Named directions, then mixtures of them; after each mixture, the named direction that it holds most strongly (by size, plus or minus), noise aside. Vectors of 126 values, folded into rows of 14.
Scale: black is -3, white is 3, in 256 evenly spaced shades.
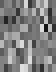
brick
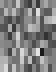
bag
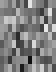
brick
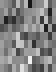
brick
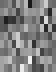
brick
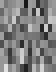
brick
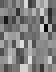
brick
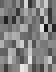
brick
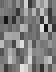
brick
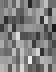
bag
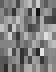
bag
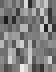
brick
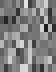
brick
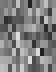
bag
